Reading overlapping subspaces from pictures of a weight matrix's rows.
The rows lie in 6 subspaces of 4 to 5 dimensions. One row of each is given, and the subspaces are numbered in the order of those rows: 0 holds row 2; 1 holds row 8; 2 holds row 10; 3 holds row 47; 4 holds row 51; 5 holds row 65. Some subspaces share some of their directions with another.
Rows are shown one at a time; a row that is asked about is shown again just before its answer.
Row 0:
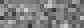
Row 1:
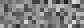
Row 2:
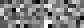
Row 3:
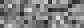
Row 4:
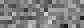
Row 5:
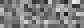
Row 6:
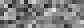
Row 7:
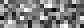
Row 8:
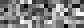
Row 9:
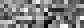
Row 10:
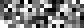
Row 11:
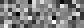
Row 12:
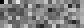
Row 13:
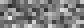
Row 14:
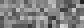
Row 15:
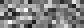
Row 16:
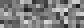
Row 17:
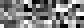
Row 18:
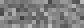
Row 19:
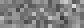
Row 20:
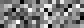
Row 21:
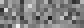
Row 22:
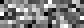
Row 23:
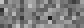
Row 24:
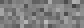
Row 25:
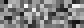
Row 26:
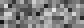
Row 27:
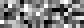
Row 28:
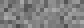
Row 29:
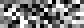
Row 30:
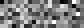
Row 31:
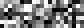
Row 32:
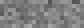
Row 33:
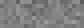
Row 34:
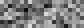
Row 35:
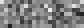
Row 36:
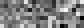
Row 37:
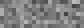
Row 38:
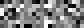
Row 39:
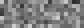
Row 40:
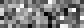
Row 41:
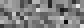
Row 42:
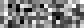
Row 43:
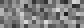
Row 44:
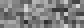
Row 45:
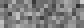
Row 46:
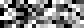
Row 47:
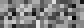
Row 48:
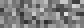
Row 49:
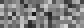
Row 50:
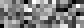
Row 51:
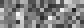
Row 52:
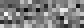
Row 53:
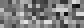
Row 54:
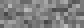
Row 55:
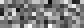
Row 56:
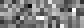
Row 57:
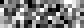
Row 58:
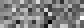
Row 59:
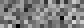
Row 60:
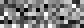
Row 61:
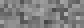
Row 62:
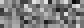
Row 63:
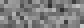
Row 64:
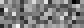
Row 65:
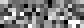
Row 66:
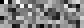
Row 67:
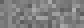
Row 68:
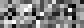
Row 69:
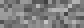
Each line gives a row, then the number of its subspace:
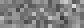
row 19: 4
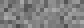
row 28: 4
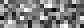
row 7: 5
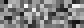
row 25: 5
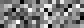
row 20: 0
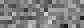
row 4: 0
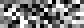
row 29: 0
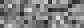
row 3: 1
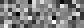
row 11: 2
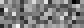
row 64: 4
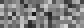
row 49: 0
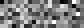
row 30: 2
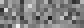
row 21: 4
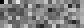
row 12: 1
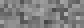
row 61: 4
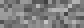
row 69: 1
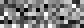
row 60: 5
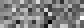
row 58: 0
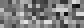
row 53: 3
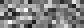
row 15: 2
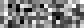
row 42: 1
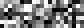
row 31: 3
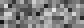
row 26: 2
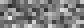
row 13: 5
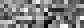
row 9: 0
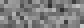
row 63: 5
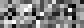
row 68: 3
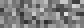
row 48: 3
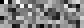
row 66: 1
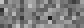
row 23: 4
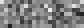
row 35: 1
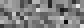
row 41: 5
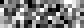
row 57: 4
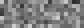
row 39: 1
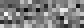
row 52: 5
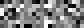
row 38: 0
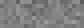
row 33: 1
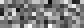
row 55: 0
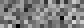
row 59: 4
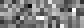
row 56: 3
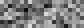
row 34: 2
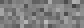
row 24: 0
